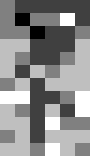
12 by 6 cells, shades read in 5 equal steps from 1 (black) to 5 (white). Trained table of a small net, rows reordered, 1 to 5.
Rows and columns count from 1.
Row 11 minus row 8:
-2 -1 0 2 1 -1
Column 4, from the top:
2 3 2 2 2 3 4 2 4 5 4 5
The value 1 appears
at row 2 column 2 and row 3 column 3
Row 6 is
4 2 4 3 4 4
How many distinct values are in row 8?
3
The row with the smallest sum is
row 1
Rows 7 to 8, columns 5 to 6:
4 4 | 3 5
